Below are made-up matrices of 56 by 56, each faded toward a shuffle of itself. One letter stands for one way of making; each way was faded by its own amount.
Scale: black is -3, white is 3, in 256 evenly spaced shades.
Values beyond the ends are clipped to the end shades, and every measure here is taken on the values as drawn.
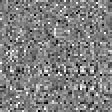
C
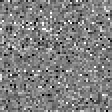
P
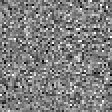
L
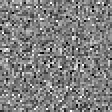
L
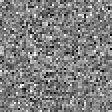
L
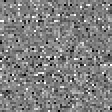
P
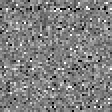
P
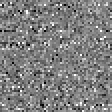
P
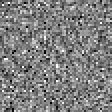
L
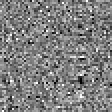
L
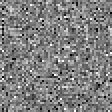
L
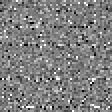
P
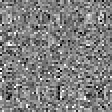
C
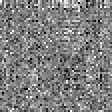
C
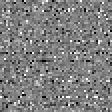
P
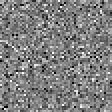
C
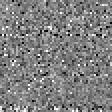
P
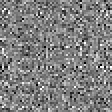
C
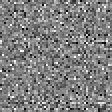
C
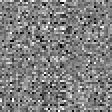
C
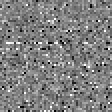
P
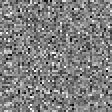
L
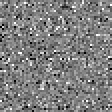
P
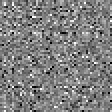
C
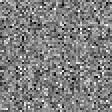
L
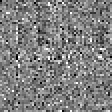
C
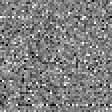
P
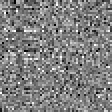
C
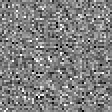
C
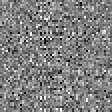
C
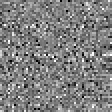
C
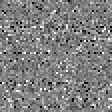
P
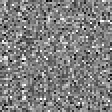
L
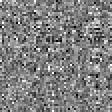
L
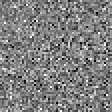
L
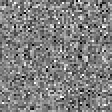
L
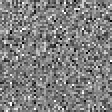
L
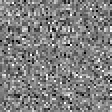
C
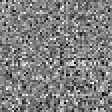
C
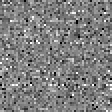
P
